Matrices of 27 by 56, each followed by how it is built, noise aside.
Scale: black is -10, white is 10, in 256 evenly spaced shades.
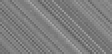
Toeplitz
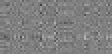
low rank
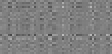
low rank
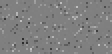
sparse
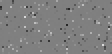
sparse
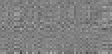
low rank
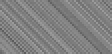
Toeplitz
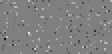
sparse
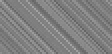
Toeplitz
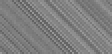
Toeplitz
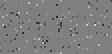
sparse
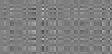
low rank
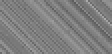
Toeplitz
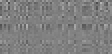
low rank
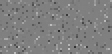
sparse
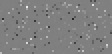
sparse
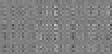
low rank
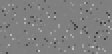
sparse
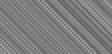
Toeplitz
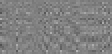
low rank
